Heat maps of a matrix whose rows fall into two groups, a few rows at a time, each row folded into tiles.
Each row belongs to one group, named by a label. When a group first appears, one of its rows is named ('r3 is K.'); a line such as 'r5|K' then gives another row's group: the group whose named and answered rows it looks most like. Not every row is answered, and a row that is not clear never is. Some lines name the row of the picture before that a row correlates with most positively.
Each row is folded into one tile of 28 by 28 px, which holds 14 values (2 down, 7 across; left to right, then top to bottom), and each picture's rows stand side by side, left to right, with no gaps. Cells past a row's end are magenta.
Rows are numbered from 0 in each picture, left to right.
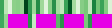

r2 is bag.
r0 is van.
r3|bag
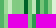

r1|bag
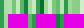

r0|van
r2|bag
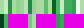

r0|bag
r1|van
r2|bag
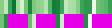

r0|bag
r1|van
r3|van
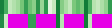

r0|van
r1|bag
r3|van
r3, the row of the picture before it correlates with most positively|2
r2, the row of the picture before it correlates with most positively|2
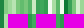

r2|bag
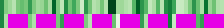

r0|van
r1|van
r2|bag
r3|van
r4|van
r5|van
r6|van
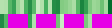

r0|bag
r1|van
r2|van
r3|van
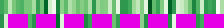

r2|van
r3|bag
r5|bag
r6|van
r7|bag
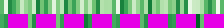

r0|bag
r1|bag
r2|bag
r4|bag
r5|bag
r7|bag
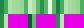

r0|van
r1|bag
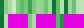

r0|van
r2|bag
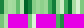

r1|van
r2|bag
